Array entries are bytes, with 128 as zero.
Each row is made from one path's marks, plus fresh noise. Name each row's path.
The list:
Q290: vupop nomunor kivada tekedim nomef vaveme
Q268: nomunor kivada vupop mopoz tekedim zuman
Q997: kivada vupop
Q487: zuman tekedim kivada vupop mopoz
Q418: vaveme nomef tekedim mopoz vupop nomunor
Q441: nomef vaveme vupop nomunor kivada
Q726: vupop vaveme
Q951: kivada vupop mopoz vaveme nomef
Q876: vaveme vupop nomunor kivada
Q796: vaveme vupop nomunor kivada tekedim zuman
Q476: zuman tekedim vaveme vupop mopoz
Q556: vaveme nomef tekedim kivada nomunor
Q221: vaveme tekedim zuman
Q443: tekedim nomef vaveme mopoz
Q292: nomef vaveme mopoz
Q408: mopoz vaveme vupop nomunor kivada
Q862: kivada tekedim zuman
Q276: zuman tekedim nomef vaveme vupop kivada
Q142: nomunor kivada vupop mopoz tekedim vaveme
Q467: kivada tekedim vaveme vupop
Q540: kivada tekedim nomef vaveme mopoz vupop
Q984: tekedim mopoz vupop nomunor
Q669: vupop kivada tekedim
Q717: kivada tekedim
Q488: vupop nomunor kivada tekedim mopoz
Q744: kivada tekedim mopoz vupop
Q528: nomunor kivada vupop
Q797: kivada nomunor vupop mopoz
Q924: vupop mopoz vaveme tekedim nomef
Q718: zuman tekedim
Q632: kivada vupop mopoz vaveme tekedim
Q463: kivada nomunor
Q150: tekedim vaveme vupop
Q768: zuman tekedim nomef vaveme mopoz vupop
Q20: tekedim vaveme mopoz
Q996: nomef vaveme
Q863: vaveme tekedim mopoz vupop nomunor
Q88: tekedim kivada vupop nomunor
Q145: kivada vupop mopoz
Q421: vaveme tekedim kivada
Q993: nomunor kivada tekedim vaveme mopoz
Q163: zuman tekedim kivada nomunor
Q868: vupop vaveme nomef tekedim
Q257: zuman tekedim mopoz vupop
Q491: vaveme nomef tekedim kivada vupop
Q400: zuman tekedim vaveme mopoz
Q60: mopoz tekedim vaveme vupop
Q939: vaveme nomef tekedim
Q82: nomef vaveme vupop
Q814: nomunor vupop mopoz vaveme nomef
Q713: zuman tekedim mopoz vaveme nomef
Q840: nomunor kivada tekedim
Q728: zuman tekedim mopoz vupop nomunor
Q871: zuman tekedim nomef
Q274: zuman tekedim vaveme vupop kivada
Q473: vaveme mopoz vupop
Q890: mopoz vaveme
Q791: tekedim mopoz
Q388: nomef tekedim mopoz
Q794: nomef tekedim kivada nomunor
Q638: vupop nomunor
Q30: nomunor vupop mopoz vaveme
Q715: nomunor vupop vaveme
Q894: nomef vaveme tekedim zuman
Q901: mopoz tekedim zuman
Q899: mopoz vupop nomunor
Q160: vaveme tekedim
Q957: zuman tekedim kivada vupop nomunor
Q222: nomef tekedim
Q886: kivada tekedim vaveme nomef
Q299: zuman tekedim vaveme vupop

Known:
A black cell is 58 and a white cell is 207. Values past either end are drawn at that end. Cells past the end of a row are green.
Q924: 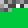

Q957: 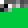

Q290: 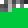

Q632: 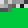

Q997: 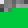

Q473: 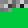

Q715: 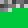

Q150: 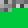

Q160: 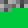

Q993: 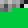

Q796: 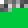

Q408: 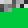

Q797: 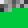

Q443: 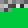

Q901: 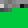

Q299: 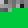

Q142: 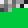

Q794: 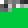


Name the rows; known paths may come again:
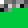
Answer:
Q268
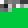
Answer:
Q794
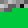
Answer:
Q20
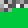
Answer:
Q924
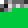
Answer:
Q88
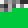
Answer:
Q556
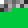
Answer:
Q488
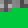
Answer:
Q718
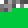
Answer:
Q491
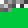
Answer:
Q540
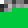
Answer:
Q528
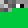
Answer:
Q768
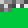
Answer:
Q951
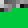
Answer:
Q257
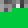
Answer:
Q894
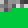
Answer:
Q886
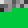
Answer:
Q797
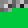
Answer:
Q473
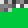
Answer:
Q418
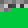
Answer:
Q292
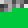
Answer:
Q876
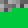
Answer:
Q160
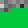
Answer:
Q791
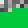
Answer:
Q984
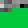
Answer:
Q901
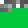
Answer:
Q276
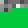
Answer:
Q222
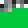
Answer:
Q441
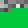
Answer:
Q388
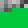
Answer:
Q421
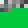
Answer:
Q467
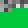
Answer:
Q939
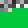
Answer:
Q814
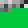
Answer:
Q993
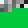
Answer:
Q142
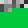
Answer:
Q408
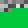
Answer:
Q443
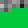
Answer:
Q221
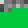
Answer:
Q997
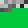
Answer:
Q632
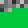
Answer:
Q899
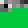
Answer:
Q840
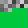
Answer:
Q30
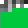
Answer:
Q290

